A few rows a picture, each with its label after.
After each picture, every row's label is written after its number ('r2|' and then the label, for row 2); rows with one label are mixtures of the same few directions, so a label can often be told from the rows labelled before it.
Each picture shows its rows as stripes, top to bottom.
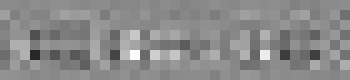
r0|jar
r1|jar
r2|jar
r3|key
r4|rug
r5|key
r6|jar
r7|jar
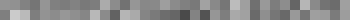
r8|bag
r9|rug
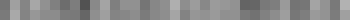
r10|jar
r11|jar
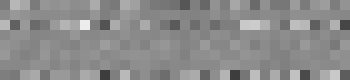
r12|rug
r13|rug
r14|jar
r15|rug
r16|bag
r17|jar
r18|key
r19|bag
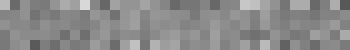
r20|jar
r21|key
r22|key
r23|jar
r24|key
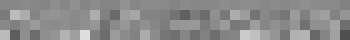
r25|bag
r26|rug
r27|bag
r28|jar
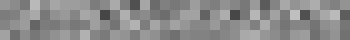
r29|key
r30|bag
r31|key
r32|jar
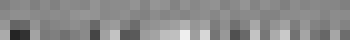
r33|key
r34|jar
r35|rug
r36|rug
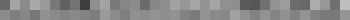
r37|jar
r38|bag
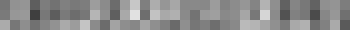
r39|key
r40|key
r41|jar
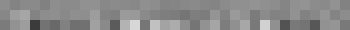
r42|jar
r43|rug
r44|key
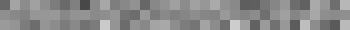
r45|jar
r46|key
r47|bag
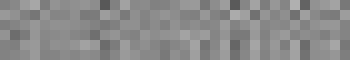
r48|bag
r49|bag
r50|bag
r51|rug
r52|bag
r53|bag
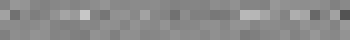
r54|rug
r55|jar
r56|bag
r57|jar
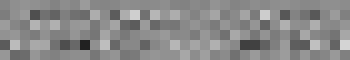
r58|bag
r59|key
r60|key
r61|bag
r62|jar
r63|rug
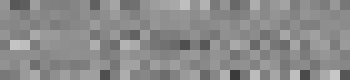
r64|rug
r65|rug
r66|key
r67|key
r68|rug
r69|bag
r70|key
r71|bag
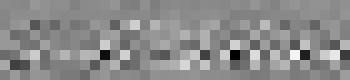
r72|key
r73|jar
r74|key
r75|rug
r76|bag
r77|bag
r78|rug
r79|jar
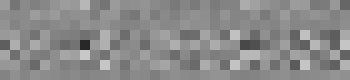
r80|jar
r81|key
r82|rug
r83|bag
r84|jar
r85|jar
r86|bag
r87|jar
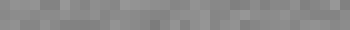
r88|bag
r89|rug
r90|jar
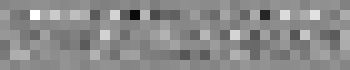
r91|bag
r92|key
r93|rug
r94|bag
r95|jar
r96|rug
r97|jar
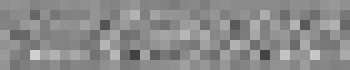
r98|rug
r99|key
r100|bag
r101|rug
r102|bag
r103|key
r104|rug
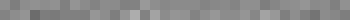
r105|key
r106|key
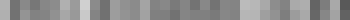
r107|jar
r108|jar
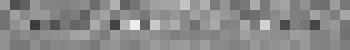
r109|rug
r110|jar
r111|key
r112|jar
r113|rug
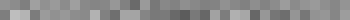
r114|key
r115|rug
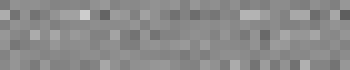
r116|jar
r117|jar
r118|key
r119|key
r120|rug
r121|rug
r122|bag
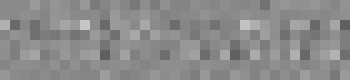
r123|key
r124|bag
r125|jar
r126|key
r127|bag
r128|bag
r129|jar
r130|bag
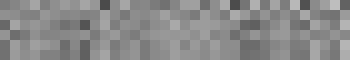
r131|bag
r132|bag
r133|jar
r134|rug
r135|jar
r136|jar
